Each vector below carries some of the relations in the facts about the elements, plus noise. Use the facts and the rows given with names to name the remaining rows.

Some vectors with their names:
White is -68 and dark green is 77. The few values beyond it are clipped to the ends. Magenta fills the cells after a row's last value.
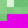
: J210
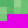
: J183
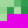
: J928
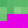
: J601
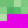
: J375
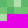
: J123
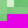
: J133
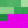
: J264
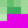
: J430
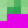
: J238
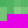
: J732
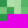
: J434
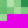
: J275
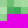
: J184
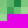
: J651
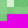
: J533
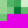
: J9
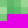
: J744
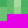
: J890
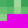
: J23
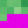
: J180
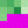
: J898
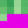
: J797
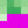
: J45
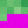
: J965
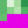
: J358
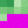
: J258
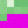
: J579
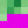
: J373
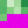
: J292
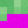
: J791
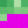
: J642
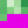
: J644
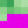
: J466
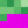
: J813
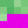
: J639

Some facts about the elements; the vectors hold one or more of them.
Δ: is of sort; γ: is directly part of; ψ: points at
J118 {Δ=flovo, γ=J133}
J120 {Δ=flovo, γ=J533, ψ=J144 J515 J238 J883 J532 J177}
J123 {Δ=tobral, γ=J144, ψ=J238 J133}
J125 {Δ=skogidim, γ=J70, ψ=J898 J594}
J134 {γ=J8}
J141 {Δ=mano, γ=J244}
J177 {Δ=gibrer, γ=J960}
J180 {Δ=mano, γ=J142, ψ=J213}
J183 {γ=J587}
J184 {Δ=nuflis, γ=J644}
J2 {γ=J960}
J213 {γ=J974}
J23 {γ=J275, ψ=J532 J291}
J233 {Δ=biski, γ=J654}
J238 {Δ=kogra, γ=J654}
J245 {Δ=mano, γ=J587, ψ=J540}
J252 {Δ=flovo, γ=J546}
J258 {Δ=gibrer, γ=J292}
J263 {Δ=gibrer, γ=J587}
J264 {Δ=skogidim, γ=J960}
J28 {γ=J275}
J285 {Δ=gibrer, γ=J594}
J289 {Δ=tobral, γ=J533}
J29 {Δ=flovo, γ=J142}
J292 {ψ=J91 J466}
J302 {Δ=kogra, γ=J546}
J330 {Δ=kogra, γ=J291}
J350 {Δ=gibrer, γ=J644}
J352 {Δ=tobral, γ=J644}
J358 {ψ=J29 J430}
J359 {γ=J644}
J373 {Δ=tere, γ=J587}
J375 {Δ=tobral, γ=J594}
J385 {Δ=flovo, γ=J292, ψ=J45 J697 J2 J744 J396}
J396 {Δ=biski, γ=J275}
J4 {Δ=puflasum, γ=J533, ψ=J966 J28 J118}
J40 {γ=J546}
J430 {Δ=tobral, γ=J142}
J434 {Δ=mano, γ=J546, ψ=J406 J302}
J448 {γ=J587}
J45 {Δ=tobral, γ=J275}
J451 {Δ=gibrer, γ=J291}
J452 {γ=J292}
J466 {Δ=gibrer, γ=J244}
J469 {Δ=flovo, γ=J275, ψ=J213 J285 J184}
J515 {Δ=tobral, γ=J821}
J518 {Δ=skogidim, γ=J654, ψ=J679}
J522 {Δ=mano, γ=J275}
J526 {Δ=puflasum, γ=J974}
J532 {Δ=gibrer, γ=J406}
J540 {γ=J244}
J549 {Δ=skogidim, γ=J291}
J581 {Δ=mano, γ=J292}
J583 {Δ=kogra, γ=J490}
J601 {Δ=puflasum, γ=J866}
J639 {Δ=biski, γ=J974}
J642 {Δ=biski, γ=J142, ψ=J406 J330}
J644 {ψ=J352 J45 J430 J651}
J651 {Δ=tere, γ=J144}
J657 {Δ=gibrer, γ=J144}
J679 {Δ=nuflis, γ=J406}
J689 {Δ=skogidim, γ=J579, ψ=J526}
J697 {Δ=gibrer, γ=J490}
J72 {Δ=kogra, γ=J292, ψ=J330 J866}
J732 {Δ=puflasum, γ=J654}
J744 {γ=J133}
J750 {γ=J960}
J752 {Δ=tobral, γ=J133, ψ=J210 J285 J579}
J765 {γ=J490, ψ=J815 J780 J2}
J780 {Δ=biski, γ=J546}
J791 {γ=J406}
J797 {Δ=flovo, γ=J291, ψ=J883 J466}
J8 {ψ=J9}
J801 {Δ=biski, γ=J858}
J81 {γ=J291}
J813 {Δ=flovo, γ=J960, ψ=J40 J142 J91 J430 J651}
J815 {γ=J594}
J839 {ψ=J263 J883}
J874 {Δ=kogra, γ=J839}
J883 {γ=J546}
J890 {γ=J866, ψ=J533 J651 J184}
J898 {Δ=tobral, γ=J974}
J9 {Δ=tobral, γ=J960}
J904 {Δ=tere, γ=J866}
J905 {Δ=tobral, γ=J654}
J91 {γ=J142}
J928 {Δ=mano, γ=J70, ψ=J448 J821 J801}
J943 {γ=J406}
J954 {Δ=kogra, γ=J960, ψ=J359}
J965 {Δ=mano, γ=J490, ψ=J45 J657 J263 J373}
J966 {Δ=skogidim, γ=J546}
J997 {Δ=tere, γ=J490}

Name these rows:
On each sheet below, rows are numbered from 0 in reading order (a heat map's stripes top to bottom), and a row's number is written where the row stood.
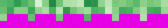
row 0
J997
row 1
J8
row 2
J780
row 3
J118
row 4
J583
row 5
J515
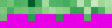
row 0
J141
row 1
J4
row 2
J750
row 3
J302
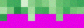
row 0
J2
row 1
J352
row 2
J522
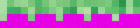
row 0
J679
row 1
J91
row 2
J330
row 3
J526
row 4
J469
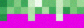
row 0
J125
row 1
J821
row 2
J801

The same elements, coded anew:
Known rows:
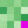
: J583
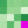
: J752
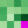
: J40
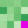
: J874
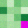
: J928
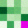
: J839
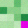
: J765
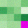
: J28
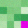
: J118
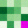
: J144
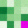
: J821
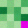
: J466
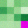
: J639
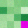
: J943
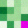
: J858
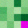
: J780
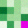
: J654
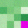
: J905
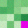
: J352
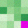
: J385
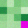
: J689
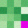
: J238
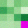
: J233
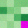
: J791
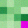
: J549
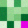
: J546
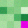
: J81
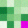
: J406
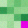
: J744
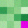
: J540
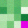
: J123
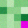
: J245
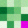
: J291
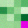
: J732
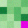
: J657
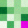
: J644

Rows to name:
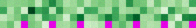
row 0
J72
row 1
J177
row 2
J180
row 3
J396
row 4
J966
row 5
J642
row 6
J184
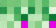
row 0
J797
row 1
J120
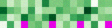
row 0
J292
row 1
J434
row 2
J29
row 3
J960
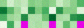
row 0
J275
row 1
J23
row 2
J679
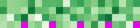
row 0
J890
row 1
J813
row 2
J264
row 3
J252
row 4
J954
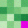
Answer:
J651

